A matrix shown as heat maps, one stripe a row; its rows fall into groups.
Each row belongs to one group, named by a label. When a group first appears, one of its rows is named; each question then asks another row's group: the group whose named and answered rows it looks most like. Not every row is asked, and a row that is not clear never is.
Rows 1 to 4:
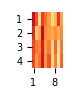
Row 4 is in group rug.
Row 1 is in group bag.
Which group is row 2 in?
rug
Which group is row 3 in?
rug
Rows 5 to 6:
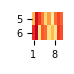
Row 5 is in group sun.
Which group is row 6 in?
bag
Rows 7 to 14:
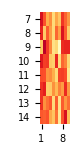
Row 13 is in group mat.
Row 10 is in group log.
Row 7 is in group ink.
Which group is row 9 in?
sun
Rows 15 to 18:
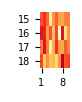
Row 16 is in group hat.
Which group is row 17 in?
log
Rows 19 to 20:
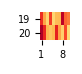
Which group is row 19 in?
ink
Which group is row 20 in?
log
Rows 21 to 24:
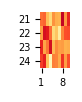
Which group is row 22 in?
sun
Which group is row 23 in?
rug
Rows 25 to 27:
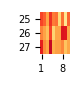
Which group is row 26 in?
ink
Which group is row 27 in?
rug
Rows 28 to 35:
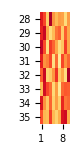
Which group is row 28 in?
rug
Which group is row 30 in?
bag
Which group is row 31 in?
mat
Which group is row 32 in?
hat
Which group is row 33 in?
sun
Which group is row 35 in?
ink
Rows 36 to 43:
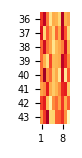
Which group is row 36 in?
hat
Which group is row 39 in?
ink
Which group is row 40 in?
hat
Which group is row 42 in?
hat
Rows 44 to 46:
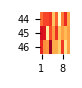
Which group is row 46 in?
rug
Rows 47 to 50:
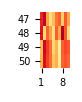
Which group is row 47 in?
log
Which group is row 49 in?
sun
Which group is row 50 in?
sun
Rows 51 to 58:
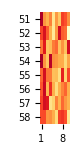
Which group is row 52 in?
log
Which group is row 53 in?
hat
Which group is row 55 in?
hat
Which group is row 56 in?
bag
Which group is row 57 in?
log
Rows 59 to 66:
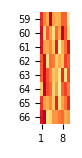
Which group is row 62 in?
bag
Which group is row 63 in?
hat
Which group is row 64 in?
sun
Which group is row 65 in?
mat
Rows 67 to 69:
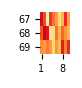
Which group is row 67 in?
bag
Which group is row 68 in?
log
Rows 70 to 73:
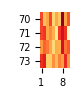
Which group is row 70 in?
ink
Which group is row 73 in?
bag
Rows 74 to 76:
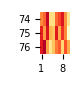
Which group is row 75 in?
log
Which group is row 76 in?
log
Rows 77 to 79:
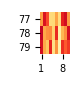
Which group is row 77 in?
sun
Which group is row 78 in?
mat
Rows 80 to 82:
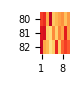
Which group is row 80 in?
rug
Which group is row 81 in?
bag
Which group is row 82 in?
mat
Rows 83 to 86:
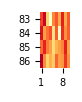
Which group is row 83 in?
hat
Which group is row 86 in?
mat
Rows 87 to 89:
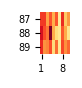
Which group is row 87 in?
hat
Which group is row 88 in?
rug
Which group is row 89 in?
mat
